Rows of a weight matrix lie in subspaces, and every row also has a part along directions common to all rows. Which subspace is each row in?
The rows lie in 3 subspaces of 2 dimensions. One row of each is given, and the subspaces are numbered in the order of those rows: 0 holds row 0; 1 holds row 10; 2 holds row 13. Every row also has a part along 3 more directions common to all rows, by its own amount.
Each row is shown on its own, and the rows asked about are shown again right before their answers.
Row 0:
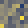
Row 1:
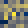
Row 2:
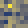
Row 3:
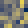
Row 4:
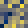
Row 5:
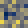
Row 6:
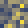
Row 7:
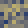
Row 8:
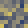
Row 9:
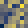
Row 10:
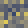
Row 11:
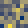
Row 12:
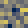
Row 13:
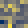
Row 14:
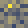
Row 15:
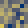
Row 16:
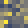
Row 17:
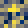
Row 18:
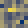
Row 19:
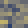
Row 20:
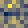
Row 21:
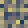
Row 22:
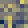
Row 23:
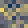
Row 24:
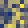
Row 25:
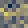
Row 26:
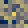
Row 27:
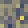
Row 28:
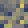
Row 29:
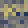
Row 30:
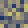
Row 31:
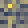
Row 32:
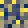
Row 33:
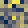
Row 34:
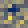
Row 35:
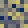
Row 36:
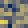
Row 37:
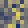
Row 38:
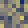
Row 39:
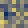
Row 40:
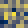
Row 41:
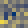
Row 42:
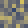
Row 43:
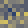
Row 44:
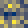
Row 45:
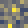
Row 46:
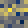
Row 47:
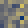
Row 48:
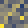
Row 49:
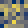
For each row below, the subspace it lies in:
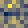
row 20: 2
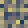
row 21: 1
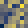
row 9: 0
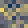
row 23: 2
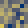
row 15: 0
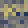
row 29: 1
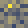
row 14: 2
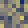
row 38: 0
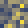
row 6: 0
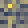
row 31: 2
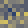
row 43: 1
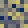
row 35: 0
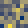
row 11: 0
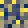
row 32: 1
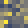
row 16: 2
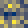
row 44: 2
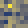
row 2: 2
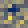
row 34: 1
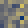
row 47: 0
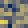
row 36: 2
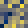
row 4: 0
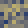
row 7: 1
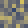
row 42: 0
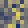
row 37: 0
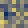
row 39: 1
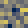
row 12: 2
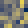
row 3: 0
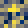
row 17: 1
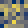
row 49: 1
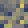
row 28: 0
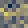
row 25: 2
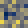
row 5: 1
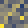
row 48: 0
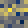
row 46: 1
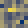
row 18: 1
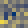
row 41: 1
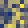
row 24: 0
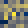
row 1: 1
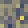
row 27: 0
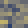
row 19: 2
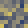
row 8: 0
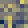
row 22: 2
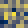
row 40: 1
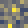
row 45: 2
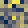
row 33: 0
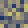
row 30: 0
